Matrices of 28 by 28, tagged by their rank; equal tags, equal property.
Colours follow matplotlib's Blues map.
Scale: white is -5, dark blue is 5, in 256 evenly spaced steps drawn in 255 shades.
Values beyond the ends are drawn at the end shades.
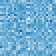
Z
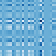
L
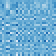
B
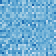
Z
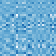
B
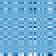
L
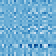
B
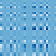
L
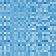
B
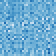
Z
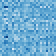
Z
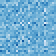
Z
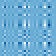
L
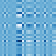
L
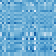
B
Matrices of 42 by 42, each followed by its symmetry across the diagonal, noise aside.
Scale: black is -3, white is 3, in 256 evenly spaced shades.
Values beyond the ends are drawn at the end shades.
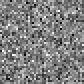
neither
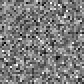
symmetric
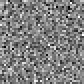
neither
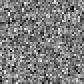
neither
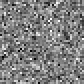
antisymmetric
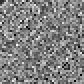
symmetric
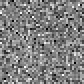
antisymmetric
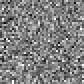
neither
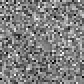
antisymmetric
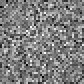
symmetric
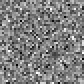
symmetric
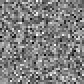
antisymmetric
